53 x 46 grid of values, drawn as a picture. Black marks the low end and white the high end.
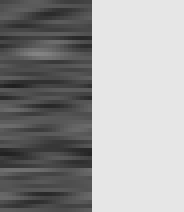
The table splits into one row of 2 panels. Panel 1,1: low, streaked across. Panel 1,2: very high, flat.
